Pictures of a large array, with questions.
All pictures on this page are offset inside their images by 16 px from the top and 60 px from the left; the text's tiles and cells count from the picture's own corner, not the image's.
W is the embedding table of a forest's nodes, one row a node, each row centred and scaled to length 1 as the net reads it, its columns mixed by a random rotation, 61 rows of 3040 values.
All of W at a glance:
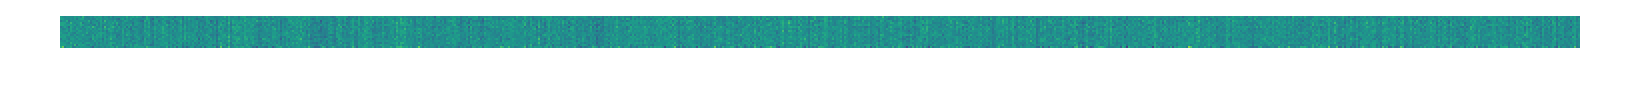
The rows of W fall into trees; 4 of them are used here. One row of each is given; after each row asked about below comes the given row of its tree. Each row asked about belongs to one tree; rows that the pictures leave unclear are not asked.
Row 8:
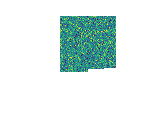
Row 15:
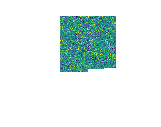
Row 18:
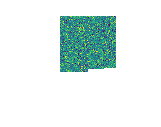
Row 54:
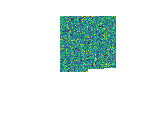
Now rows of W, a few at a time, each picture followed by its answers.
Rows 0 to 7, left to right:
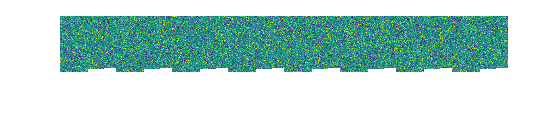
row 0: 18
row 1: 8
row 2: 54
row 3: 8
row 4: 54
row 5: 8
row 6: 54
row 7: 18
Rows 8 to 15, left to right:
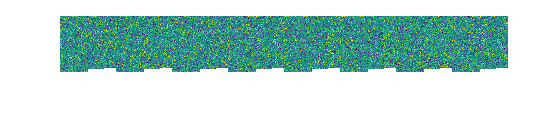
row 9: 15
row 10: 8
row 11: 15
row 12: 54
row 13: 54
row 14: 15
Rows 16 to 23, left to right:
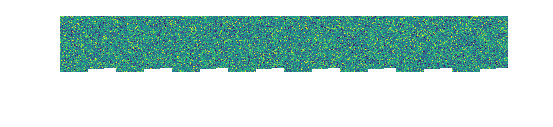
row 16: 54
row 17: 18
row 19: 54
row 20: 15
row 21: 15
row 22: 8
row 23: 15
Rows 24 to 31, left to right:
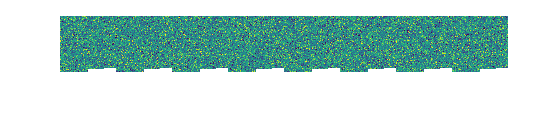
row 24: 15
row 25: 54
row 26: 15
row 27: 8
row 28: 18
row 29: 15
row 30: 54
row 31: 15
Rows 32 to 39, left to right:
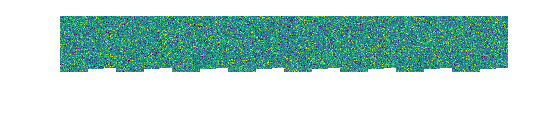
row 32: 15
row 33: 54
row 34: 8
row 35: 54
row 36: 18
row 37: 54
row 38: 8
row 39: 8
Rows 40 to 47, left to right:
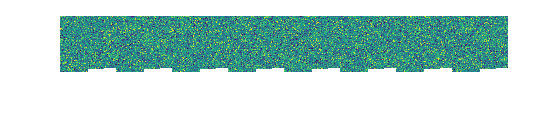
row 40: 54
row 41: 15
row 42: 8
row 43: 15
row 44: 15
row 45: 18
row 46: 18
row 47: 15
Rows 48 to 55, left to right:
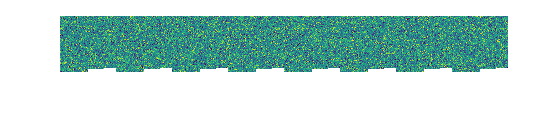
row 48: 54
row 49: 18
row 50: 8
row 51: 15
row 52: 15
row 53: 54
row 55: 15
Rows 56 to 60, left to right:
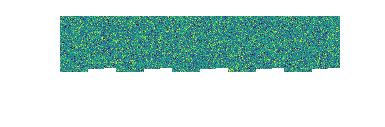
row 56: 18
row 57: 54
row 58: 8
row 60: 54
